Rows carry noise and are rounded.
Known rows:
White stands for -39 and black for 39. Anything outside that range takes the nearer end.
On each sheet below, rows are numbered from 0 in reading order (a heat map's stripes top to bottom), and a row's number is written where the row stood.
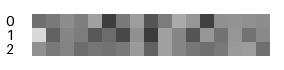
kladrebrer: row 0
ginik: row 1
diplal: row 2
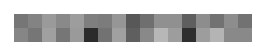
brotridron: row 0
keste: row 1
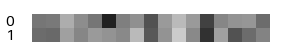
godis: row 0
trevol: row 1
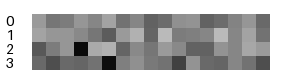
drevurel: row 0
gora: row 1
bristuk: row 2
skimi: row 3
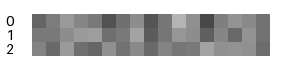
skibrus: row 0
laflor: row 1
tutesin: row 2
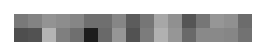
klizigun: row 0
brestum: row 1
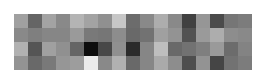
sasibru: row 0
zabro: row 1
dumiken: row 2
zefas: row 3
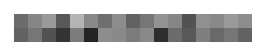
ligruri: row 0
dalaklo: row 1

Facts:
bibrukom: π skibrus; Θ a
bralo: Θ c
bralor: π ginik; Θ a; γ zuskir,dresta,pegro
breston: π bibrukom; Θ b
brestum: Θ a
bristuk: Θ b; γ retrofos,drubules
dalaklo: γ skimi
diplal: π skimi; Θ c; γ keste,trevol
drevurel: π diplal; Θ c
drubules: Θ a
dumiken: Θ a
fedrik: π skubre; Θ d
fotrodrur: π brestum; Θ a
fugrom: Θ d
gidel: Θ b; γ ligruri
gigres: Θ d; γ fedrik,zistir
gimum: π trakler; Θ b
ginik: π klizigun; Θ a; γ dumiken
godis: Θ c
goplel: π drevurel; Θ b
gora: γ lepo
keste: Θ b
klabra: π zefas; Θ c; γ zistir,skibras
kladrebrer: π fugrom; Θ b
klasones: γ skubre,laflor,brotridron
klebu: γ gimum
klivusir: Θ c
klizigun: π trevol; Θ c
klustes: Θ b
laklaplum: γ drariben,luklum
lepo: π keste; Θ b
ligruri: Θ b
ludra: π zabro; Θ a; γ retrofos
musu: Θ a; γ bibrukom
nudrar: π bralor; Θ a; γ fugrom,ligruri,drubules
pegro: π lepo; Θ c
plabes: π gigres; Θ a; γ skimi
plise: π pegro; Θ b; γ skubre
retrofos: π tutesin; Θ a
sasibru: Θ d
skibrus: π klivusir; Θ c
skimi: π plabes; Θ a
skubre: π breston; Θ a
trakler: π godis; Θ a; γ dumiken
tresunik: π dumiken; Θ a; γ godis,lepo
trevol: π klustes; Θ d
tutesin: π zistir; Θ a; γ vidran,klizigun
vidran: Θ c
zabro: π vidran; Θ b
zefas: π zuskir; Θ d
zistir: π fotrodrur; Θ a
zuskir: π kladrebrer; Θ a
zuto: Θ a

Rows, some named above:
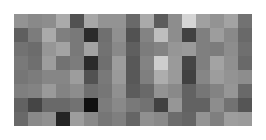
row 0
tresunik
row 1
klivusir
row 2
skubre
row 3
vidran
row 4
kladrebrer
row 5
bralo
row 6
skimi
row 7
gidel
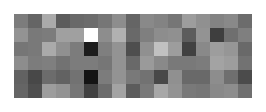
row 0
musu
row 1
fedrik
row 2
godis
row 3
diplal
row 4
skimi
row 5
fotrodrur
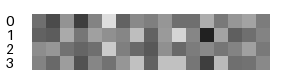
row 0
ludra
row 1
fugrom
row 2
klabra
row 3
gigres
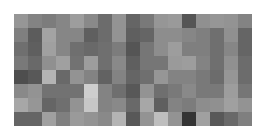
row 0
breston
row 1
zuto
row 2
zuskir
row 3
skubre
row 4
drubules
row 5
klabra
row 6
plise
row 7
trevol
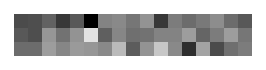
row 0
plabes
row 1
retrofos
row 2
trevol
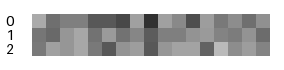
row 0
trakler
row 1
skubre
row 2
lepo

